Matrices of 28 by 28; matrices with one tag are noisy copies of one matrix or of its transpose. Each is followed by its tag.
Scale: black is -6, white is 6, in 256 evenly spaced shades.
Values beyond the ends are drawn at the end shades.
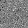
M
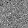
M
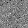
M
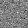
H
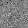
M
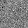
M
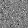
H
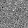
M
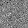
M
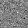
H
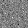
H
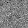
M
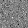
H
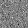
H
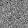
M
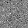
M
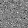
H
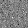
H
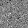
M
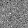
M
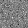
H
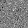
M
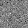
M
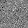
M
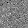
M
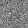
M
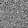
H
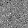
M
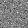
H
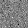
H
